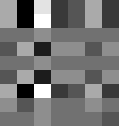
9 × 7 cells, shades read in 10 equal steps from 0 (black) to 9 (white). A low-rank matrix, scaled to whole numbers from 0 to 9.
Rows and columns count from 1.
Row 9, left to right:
4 4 5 4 4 4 3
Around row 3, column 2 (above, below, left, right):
0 6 4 5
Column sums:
41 27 48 32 35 41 31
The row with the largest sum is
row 8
